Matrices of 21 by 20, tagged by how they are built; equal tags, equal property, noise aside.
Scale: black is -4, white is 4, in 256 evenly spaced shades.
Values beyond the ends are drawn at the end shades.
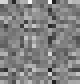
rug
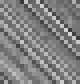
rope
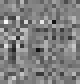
rug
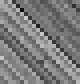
rope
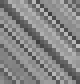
rope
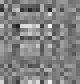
rug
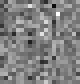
rug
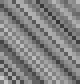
rope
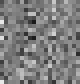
rug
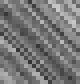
rope
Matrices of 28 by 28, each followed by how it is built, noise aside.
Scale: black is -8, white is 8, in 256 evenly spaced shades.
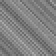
Toeplitz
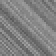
Toeplitz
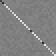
diagonal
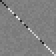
diagonal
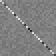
diagonal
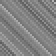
Toeplitz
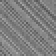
Toeplitz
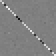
diagonal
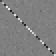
diagonal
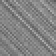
Toeplitz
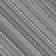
Toeplitz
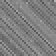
Toeplitz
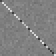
diagonal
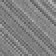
Toeplitz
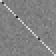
diagonal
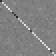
diagonal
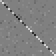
diagonal
